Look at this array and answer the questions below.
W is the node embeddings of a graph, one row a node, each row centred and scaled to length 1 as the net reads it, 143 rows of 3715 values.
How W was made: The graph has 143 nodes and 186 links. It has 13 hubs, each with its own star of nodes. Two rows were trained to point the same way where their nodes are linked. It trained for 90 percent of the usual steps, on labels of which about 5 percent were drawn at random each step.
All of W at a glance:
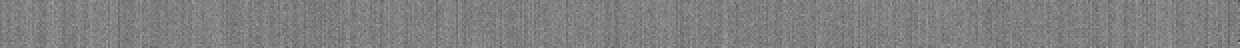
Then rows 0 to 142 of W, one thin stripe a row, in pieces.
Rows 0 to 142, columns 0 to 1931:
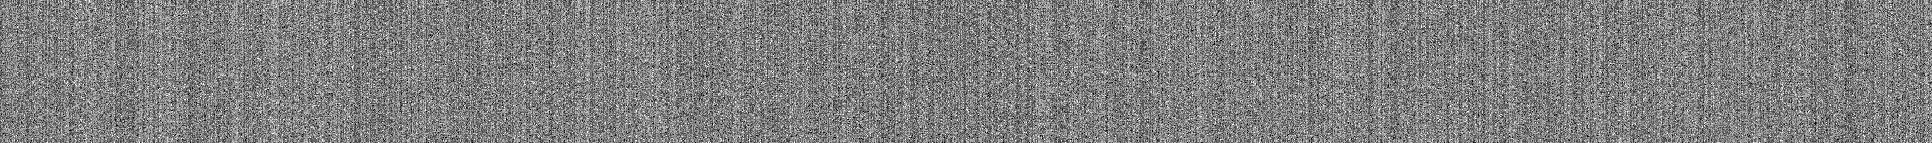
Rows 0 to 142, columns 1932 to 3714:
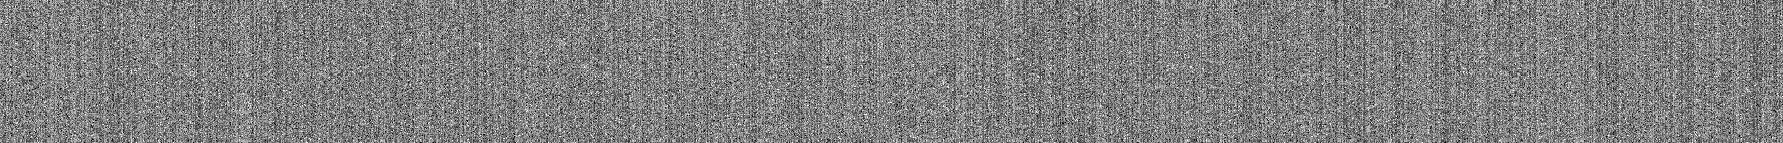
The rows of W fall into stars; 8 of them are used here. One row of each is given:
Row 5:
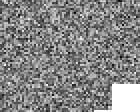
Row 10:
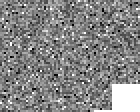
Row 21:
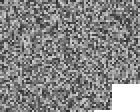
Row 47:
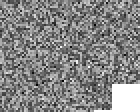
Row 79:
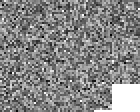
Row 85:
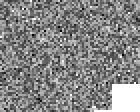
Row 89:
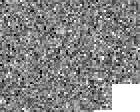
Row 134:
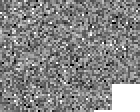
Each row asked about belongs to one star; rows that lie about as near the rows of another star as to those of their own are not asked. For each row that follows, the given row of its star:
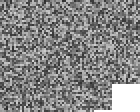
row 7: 134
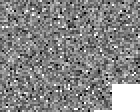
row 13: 10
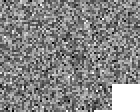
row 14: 134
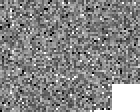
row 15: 21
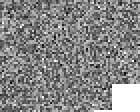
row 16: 10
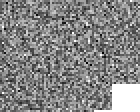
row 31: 10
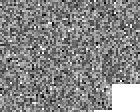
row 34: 89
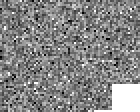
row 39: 5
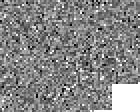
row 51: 89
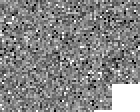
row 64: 89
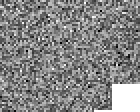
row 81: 5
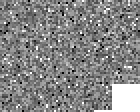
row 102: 79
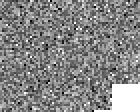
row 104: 85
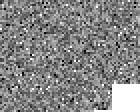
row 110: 21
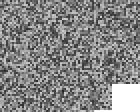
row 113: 89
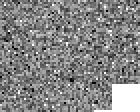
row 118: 85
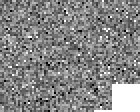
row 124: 134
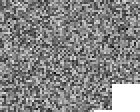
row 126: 10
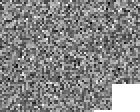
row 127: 10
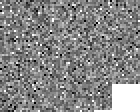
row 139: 5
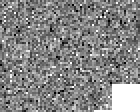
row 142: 89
